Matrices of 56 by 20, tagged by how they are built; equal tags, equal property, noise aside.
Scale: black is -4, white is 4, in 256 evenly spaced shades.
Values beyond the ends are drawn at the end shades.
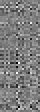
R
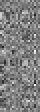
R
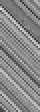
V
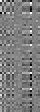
R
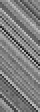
V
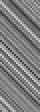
V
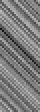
V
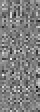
R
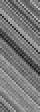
V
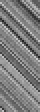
V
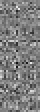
R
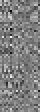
R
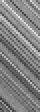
V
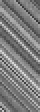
V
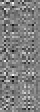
R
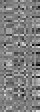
R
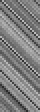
V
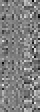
R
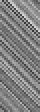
V
